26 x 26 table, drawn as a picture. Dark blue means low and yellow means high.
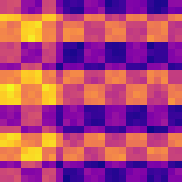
A vertical seam about 30% of the way across splits the table, and the left part is higher. Horizontal stripes repeat 3 times down the table. The middle left is the ninth with the highest average.
